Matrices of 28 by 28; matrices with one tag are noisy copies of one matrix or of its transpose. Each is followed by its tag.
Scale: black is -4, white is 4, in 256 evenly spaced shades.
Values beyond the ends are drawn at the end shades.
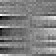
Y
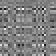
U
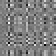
U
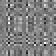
U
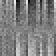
Y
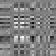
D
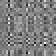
U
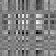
D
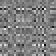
U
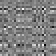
U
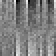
Y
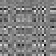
U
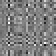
U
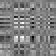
D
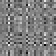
U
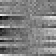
Y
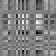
D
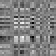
D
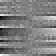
Y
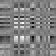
D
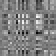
D
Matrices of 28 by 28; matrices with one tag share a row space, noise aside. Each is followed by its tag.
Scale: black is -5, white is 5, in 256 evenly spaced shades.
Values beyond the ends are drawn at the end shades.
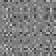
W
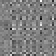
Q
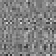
W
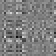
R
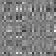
R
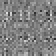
W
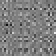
W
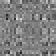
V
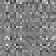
V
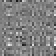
R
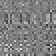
W
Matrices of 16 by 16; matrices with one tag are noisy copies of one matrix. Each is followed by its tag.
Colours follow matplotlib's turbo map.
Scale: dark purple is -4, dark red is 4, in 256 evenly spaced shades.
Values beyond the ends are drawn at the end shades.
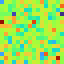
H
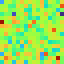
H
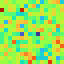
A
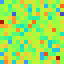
H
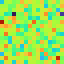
H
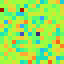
A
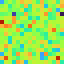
H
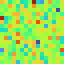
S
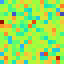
H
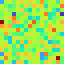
H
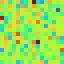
S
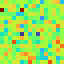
A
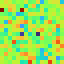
A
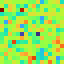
A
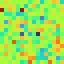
A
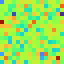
H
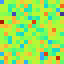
H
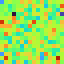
H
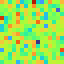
S
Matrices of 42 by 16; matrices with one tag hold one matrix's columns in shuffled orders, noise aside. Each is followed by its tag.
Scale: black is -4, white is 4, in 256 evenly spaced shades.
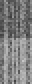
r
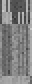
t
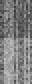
r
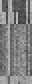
t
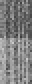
r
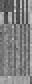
t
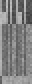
t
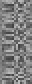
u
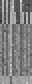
t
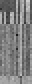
t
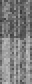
r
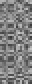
u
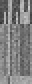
t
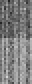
r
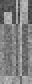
t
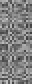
u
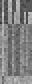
t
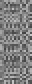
u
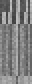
t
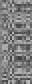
u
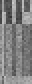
t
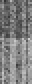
r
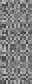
u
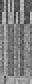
t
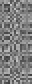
u
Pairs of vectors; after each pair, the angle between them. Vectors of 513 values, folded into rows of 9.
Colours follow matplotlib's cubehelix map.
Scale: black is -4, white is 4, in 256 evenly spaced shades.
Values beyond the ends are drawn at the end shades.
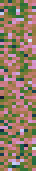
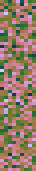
partly aligned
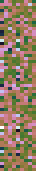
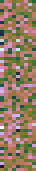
nearly parallel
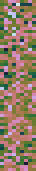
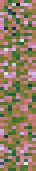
nearly opposite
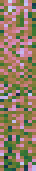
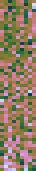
nearly opposite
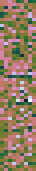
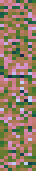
nearly parallel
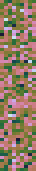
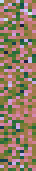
partly aligned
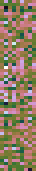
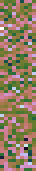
orthogonal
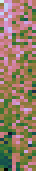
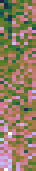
nearly opposite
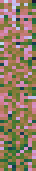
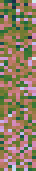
nearly opposite
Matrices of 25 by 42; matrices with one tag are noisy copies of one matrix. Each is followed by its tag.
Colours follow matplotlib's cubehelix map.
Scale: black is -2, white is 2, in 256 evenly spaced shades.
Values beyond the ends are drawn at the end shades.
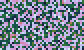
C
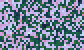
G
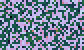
C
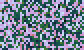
G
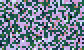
C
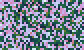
G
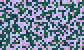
C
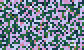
C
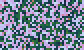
G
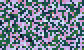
C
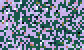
G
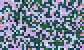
G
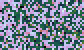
G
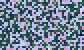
C
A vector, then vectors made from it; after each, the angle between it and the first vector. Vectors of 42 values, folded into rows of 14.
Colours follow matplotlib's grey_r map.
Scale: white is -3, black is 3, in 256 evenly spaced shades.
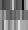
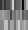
nearly parallel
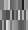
orthogonal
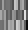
orthogonal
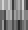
nearly opposite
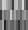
nearly opposite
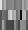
partly opposed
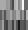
nearly opposite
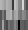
nearly opposite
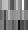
nearly opposite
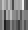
nearly opposite
